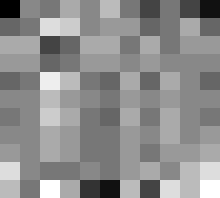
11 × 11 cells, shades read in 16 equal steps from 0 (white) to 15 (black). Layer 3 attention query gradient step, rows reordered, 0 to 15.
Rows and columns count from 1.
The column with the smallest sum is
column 3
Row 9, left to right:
6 7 5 6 8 8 6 8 6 6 5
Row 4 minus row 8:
-1 -1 4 2 -2 -2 1 -1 2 0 1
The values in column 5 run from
5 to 12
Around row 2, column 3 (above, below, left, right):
8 11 8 3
